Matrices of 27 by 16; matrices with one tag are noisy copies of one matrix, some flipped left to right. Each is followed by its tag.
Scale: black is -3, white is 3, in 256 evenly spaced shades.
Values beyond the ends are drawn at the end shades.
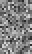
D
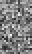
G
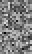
D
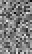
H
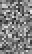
G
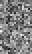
D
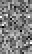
D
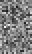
H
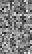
D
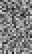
H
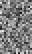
H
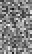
H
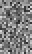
H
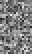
D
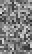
G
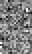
D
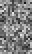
G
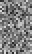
H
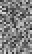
H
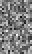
D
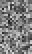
D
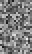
D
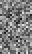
H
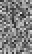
H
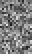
D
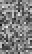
G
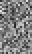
H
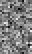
D
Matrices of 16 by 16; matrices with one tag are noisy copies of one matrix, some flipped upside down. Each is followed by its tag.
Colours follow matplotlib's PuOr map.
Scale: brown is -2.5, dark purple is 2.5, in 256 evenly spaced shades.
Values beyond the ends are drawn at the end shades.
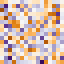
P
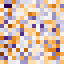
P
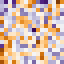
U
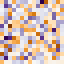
P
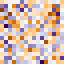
P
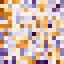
U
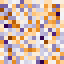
P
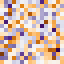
P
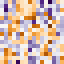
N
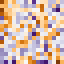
U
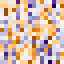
N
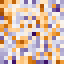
U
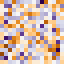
P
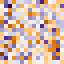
P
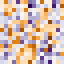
N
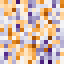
N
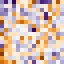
U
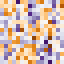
N
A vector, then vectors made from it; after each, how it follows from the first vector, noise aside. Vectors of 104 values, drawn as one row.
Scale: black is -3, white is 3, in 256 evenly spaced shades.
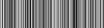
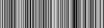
copied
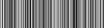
copied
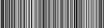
sign-scrambled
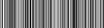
copied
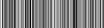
copied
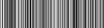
copied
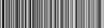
sign-scrambled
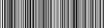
copied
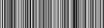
copied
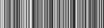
sign-scrambled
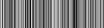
copied
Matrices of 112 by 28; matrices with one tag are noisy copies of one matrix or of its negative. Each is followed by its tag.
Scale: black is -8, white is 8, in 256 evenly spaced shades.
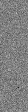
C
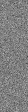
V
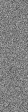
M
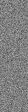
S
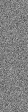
M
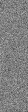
C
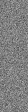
M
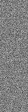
S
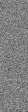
C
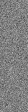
M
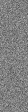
M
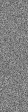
V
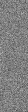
C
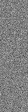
S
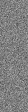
M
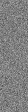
V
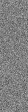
V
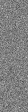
M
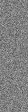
S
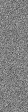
M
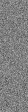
V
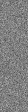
V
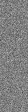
S
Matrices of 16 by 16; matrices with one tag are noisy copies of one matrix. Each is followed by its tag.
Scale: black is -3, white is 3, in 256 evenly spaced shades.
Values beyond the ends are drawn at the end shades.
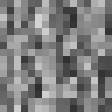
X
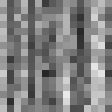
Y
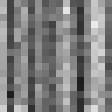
Y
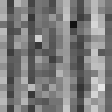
Y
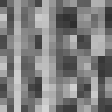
X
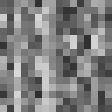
X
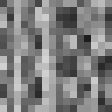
X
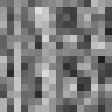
X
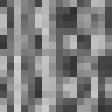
X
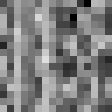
X
